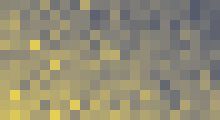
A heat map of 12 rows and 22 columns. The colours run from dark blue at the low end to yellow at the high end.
No regular stripes run through it. The halves do not mirror each other. The ninth with the highest average is the bottom left. The ninth with the lowest average is the top right. Values rise toward the bottom left.
